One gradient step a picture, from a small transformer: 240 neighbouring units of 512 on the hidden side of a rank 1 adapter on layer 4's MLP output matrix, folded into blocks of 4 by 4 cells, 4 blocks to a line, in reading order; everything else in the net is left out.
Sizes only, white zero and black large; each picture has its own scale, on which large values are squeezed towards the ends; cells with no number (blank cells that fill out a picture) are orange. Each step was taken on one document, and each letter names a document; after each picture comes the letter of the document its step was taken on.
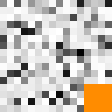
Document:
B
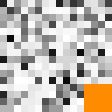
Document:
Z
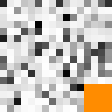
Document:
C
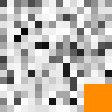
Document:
C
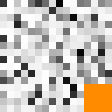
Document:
B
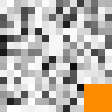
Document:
Z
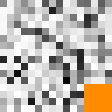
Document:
B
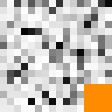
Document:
B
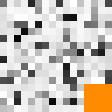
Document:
C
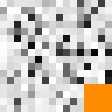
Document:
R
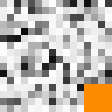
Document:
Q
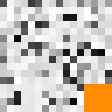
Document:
C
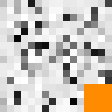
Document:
C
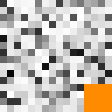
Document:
Z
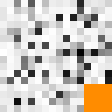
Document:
R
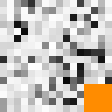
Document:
B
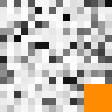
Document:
C
